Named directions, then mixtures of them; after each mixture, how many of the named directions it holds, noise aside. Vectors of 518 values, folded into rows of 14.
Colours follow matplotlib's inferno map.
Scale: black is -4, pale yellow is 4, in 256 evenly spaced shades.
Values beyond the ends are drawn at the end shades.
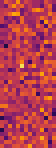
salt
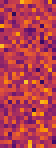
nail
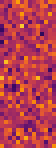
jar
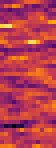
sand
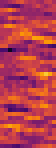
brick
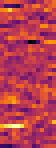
two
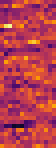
two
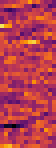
three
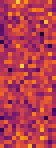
three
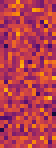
one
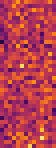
three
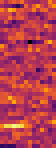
three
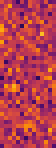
one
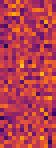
one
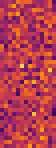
two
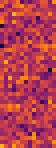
three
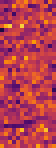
three
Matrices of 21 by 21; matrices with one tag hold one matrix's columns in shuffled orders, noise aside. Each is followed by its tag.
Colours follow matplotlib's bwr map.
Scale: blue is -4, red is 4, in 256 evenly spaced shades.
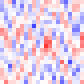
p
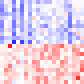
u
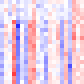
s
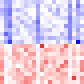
u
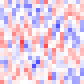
p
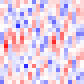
p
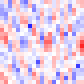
p
